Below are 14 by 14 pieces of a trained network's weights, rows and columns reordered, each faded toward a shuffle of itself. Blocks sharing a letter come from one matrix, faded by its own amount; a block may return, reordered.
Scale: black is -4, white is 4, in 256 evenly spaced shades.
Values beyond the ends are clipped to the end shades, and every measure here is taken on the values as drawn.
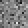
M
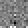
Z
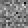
M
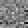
Z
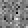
Z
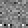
Z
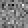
Z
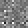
Z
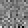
Z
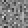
M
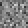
M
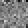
Z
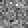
M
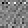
Z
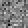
M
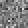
M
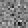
Z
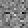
Z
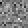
M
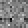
Z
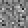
M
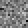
M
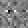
Z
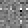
Z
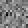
Z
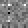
Z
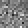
M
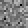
M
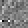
Z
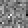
M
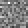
Z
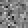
M
